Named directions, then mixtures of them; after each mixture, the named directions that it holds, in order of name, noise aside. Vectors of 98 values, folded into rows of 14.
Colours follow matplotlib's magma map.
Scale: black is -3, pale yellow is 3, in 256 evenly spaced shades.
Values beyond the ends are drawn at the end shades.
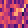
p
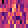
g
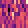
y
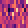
p, y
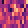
g, p, y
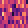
g, p, y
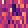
g, p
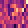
p, y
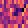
p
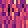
y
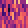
y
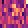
g, p, y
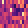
g, p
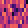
g, p, y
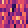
g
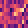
p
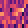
p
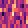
g, y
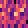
g, p, y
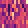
y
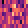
g, p, y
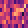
p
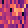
g, p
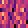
g, p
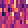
g, y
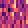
g, y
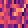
p
